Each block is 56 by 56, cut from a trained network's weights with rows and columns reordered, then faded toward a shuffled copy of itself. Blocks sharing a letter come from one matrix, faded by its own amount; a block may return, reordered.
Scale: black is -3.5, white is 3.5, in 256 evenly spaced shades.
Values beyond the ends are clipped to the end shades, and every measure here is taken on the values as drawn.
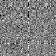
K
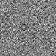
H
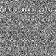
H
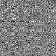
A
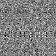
H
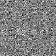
H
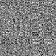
K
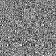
H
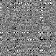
A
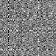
K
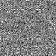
H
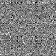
H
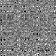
A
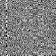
K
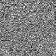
H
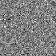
H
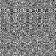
K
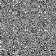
A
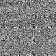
H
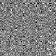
A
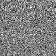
H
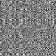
K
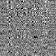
A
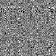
A
